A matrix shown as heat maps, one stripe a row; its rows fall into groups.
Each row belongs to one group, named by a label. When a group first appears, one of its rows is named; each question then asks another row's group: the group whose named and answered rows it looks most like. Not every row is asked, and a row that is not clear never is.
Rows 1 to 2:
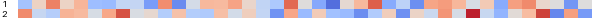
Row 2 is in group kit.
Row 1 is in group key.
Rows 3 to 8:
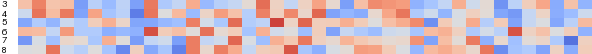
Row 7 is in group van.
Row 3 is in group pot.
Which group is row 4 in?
pot
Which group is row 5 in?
van
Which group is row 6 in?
pot
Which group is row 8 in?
key
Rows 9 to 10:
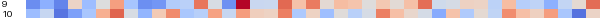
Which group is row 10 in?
van
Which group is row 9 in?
van
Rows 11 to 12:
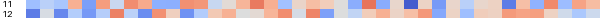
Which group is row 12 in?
van
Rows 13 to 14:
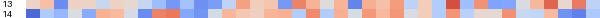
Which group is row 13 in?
kit
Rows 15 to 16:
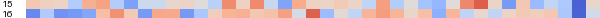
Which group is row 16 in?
van
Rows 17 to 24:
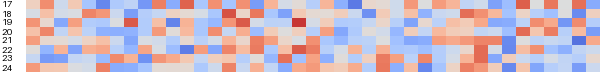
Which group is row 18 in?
key
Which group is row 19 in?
kit
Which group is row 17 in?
pot
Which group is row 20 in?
pot
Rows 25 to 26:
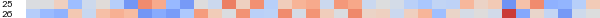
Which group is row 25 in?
key
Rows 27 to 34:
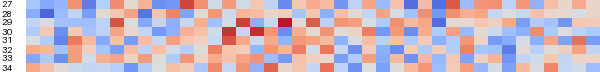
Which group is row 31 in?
kit
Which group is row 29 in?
van
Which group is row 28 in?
van
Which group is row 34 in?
pot
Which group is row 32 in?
pot
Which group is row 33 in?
kit
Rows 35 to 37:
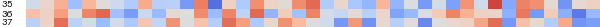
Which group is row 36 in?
key
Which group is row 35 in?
key
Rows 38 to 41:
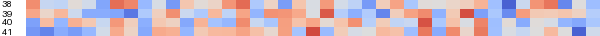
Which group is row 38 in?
kit
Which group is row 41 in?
van
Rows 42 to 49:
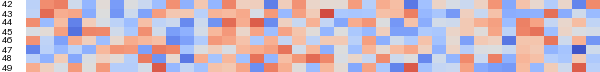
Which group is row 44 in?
key
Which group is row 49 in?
pot
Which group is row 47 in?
van
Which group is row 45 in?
key
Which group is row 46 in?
kit
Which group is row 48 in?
key
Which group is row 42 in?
key
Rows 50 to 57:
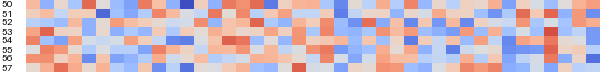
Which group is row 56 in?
pot
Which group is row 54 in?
kit
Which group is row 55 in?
pot
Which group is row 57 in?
key
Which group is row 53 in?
pot
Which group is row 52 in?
kit
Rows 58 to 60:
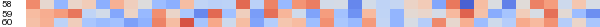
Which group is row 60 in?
pot
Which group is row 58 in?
kit
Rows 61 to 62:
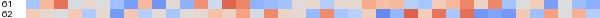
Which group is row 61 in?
key
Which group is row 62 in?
pot
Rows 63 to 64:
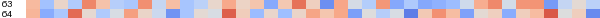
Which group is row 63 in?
key
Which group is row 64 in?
kit
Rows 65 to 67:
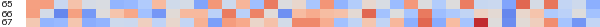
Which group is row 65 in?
pot
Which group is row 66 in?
kit
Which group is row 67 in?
kit
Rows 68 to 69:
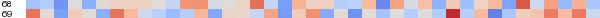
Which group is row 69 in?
kit
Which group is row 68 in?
kit
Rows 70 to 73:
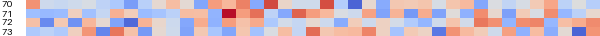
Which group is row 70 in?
pot
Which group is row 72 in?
key
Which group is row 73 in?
van
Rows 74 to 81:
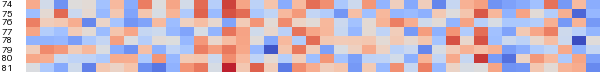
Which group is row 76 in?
pot
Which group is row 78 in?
van
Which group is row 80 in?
kit
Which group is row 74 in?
kit
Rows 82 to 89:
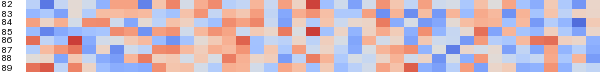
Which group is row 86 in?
kit
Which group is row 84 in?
key
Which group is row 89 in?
pot
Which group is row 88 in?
kit
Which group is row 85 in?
van
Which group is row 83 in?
kit
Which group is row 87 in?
pot
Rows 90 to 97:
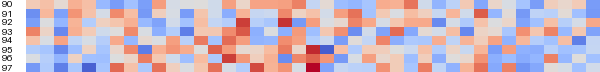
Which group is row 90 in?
pot
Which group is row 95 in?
van
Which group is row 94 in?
key
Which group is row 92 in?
van
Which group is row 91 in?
van
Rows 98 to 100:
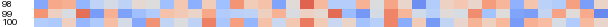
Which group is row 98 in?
key
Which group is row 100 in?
key
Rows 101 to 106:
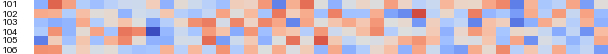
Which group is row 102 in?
pot
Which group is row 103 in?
kit
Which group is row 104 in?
van
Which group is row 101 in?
key
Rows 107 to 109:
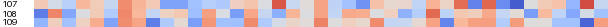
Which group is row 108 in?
van
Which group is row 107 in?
kit
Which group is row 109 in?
van
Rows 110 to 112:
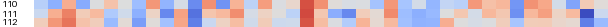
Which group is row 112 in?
key
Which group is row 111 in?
key
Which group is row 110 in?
key
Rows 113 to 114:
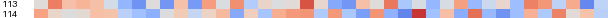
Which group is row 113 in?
key
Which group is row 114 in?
pot
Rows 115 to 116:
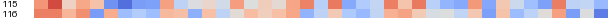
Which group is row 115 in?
pot
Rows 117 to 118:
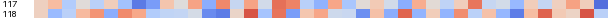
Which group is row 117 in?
pot
